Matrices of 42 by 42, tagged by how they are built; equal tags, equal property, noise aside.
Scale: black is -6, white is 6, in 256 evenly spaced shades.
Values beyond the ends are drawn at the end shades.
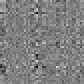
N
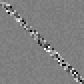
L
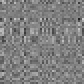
N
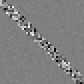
L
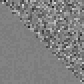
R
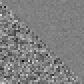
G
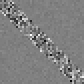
L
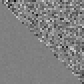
R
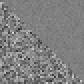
G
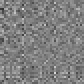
N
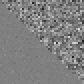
R
